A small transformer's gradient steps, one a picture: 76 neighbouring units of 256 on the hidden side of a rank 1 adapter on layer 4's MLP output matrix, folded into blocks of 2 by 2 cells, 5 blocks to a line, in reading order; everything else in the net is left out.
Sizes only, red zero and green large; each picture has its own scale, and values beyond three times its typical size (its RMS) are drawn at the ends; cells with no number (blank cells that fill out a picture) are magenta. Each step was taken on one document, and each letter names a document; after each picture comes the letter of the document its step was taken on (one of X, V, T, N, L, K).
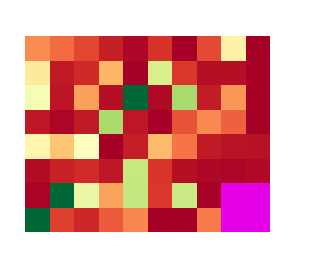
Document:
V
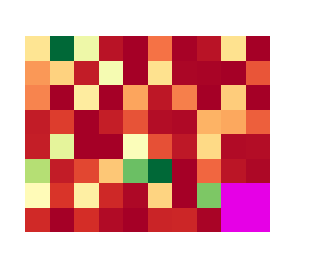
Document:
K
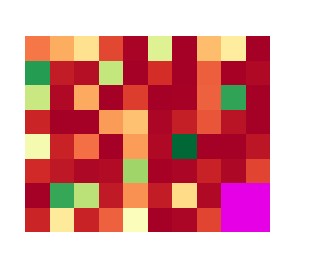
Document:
V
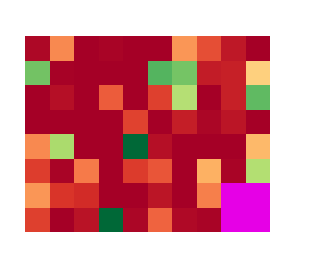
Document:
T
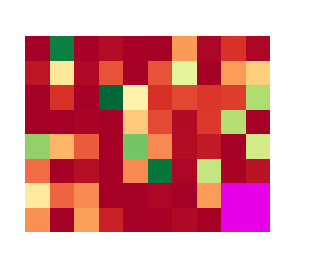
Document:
T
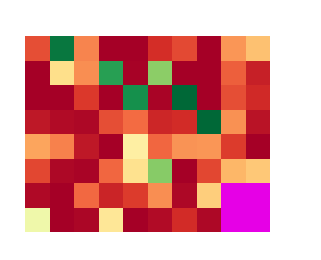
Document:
K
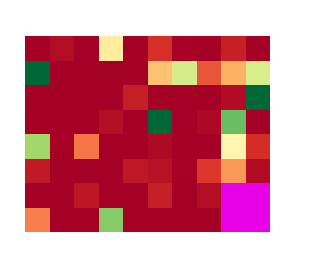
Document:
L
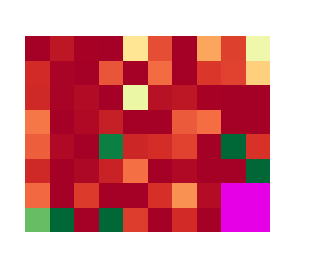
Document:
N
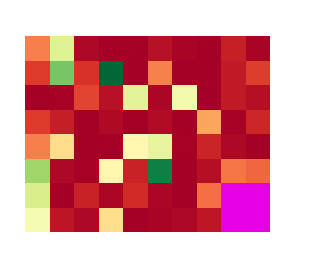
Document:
K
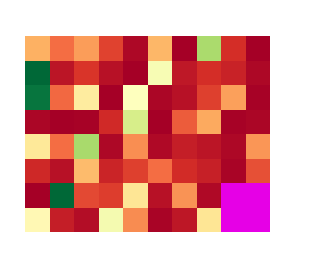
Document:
V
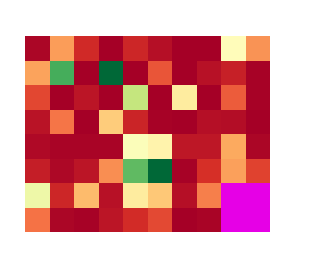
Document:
K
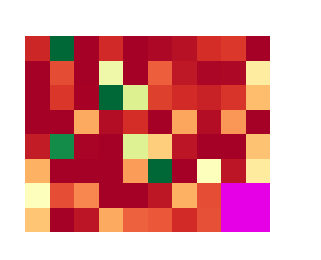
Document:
T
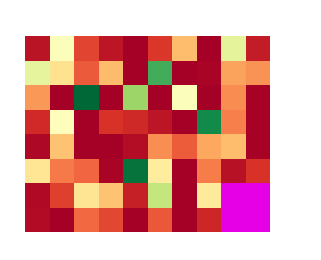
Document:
K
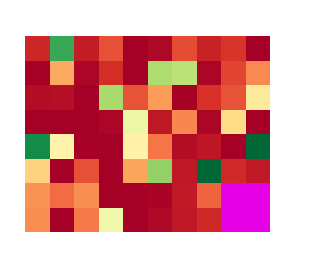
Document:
T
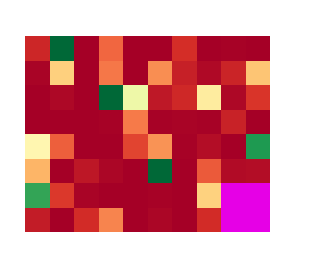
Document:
T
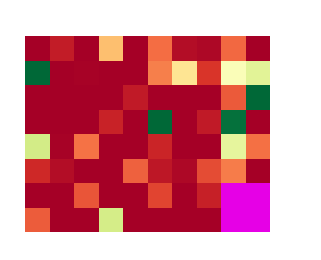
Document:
L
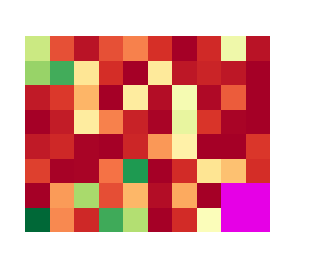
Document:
V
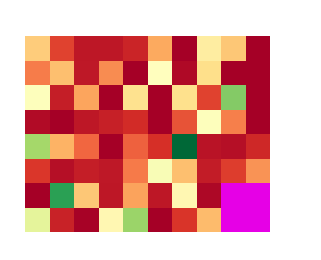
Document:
V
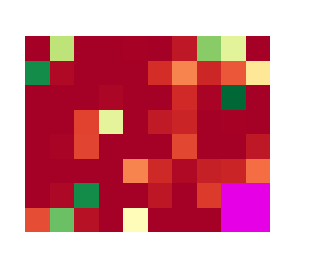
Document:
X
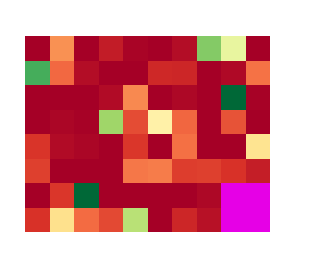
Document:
X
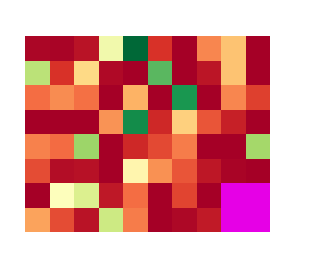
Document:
V
